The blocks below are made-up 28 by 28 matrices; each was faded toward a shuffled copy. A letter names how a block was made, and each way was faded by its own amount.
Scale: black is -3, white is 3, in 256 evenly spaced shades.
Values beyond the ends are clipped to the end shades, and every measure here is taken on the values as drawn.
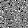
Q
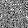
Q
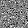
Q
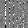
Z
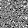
Q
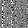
Z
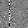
Z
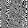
Z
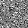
Q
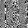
Z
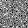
Q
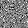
Q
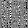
Z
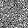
Q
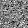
Q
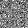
Q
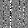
Z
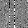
Z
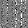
Z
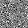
Q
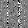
Z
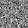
Q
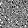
Q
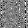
Z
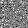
Q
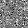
Q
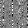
Z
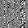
Z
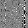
Z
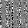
Z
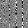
Z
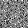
Q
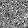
Q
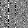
Z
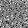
Q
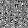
Q
